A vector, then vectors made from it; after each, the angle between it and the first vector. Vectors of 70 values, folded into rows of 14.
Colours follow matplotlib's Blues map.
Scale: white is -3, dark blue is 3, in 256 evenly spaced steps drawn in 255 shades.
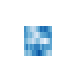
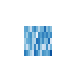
orthogonal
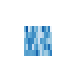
orthogonal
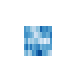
nearly parallel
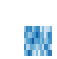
partly opposed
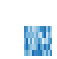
partly aligned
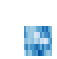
nearly parallel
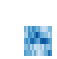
nearly opposite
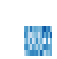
partly aligned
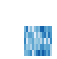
partly aligned
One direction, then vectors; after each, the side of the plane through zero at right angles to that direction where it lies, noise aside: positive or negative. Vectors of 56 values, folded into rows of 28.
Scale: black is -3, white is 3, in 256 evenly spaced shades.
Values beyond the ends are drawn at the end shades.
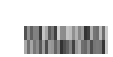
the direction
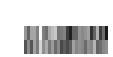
negative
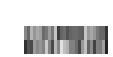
negative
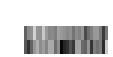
positive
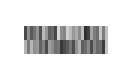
positive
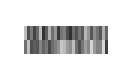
negative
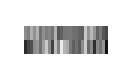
negative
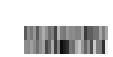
positive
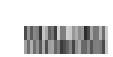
positive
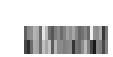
positive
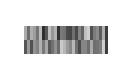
negative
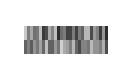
negative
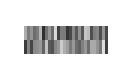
negative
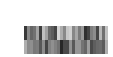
positive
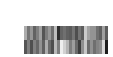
negative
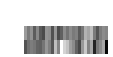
negative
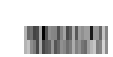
negative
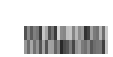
positive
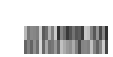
negative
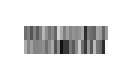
positive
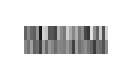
positive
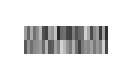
negative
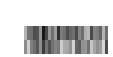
negative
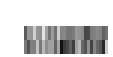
positive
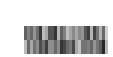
positive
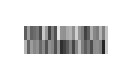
positive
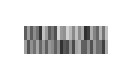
positive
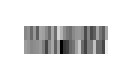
positive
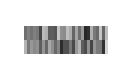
positive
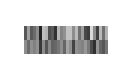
positive
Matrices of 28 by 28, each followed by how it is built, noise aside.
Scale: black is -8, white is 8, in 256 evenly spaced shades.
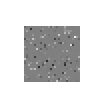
sparse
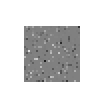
sparse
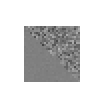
upper triangular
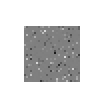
sparse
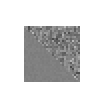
upper triangular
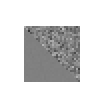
upper triangular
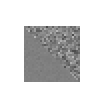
upper triangular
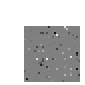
sparse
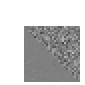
upper triangular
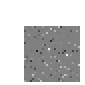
sparse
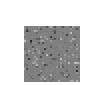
sparse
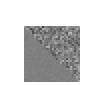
upper triangular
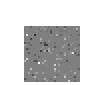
sparse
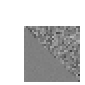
upper triangular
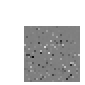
sparse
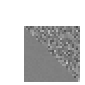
upper triangular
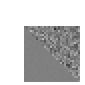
upper triangular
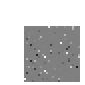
sparse
